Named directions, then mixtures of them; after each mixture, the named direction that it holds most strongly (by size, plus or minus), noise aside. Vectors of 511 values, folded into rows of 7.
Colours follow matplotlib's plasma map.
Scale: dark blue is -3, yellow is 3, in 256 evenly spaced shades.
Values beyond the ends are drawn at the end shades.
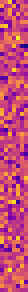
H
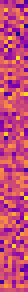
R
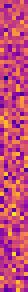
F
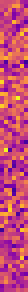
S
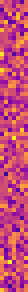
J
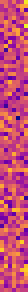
R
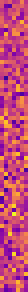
F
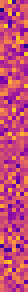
H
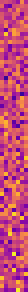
F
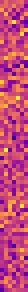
S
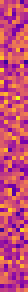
S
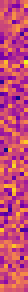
S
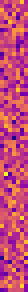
J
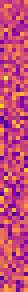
F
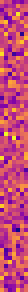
J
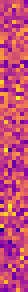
S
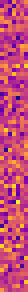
H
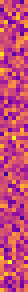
J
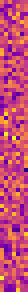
F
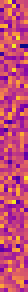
H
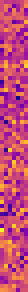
S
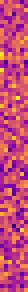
S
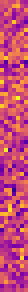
S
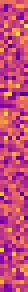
R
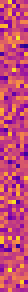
H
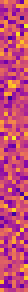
R
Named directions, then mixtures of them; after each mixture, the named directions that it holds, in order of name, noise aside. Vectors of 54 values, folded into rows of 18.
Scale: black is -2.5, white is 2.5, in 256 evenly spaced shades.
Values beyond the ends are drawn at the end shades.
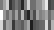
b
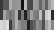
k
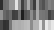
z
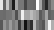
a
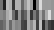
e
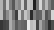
e, k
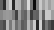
e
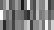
b, z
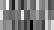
a, b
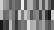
k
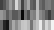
z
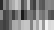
z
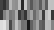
k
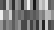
b, e
